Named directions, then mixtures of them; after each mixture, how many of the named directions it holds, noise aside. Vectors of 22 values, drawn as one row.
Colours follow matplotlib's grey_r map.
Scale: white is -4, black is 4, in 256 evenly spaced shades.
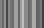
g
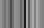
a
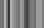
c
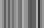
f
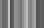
two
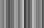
three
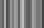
two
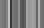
three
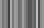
two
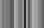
two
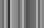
two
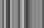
two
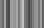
three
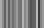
one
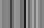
one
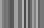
three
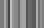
three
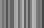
two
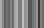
two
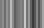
three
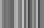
three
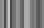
one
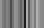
one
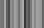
three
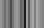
one
